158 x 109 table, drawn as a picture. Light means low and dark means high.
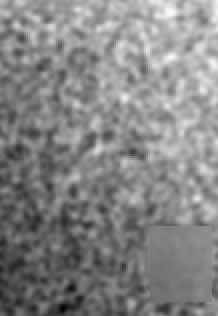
Slope: up to the bottom left. Ninth with the highest average: bottom left. Mirror symmetry: none. Odd patch: calmer, in the bottom right. Ninth with the lowest average: top right. Lone odd cells: none. Grain: blotchy. Average level on the scale: 50%. Calmest part: bottom right.
